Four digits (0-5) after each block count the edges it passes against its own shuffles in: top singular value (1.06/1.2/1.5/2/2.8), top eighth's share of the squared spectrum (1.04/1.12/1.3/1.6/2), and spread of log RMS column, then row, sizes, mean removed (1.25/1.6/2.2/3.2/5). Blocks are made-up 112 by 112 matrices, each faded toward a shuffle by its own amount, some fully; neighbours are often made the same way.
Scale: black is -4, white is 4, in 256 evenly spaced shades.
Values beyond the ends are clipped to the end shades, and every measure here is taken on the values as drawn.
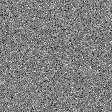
0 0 0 0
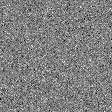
0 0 0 0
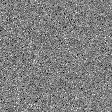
0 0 0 0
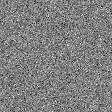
0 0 0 0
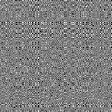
5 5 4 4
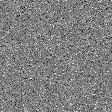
0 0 0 0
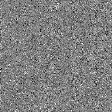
0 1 3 0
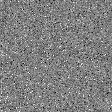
0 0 0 0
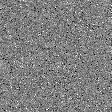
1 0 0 0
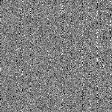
2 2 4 0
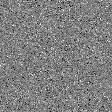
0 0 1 0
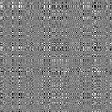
5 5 4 4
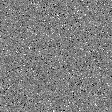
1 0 0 0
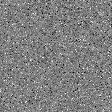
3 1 0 0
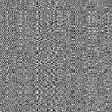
5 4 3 3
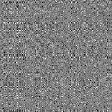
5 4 3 3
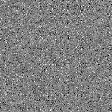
4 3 2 1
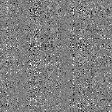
2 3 4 3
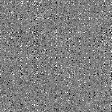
2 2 3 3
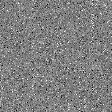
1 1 2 1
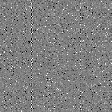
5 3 2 1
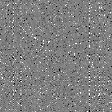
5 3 2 1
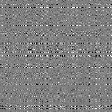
5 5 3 4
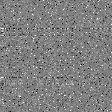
4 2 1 1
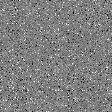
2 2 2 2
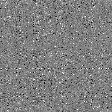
2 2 2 2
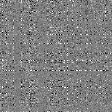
2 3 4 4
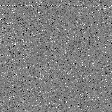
2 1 1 1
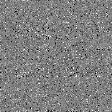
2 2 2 3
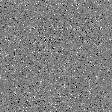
1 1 1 1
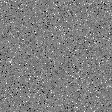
0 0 0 0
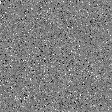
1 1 1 1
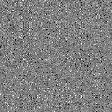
4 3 2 2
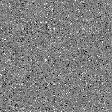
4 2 1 1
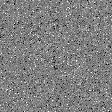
3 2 0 0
